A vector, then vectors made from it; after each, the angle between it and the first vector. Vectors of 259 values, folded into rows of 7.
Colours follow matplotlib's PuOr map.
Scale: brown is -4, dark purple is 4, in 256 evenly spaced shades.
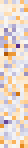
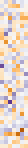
orthogonal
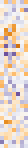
nearly opposite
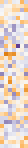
nearly parallel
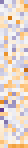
partly aligned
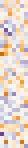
partly aligned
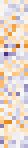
nearly opposite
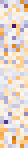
partly aligned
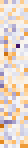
nearly parallel
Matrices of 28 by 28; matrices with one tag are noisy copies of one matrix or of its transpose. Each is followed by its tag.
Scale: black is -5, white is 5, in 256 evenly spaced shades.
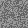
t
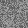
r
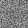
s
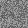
t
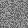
s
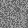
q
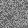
q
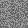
s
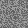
s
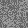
r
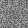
s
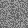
s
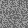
s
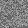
q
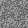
t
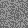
s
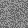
s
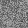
r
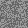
t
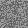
t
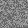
q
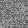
r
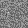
s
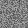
s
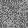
r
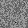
q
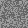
t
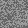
q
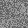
r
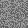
s
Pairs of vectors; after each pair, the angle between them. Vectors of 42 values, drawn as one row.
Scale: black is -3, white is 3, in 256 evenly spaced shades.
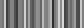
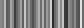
nearly parallel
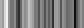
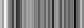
nearly parallel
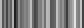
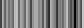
nearly opposite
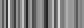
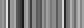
partly opposed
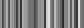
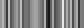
nearly opposite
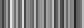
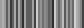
nearly opposite
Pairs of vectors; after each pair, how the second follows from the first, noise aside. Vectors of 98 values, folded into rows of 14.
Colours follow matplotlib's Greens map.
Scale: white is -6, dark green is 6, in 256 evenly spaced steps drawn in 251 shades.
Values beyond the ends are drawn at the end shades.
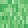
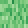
negated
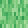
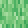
negated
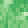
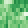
scaled up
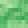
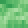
negated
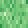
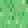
partly zeroed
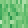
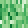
scaled up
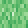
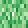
scaled up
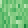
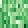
scaled up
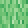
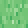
partly zeroed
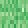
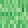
negated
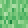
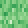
negated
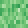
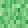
negated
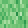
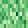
scaled up
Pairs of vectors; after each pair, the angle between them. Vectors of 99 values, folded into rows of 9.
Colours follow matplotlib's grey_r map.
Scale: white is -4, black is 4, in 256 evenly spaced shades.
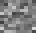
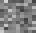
orthogonal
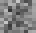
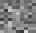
partly opposed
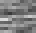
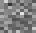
orthogonal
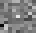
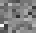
nearly opposite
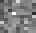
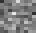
nearly parallel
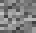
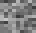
orthogonal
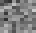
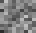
partly opposed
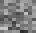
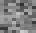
nearly opposite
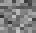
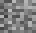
partly opposed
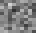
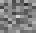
orthogonal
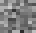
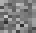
orthogonal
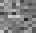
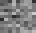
partly opposed
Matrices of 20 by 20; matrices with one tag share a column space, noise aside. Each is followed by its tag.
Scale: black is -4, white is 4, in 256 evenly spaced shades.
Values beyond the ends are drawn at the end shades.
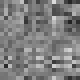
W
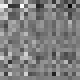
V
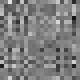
W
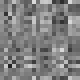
W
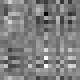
W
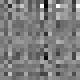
V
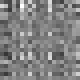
V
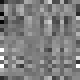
W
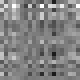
V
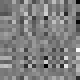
W
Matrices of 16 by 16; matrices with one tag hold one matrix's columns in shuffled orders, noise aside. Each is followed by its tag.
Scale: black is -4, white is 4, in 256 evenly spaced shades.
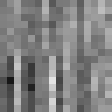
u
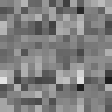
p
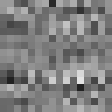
p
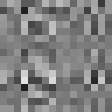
p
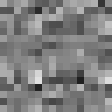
p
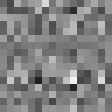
p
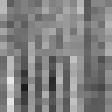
u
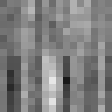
u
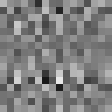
p
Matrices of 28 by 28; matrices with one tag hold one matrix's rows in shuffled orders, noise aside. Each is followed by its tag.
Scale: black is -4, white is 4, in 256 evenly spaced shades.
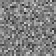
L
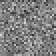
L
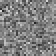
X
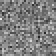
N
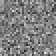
L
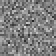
L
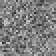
X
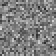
N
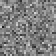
X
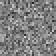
L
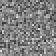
N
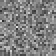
X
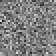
X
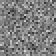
L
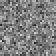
X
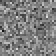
X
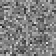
X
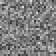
N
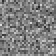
N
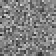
X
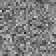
X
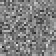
X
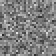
X
